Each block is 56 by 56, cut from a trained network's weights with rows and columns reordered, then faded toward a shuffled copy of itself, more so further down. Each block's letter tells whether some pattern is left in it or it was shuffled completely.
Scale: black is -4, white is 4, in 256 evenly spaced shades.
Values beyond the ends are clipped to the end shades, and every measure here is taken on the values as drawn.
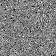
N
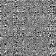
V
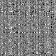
V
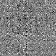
V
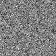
N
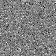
N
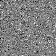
N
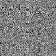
V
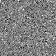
N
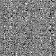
V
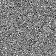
N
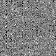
V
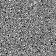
N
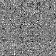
V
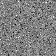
N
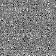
V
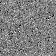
N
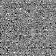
V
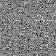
V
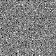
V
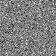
N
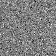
N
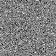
N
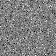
N
